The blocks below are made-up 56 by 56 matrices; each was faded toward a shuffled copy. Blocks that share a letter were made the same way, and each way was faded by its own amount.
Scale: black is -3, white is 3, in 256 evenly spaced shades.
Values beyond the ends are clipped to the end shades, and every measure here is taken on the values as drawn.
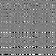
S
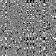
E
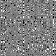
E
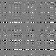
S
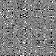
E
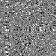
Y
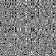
E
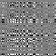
S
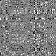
E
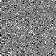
Y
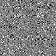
Y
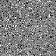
Y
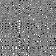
E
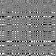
S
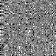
E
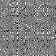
E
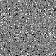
Y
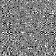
E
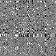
E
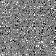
Y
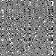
E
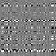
S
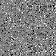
Y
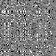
E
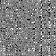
E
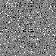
Y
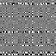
S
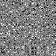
Y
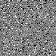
Y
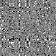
E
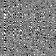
E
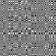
S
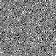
Y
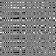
S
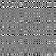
S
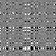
S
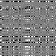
S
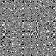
E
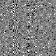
E
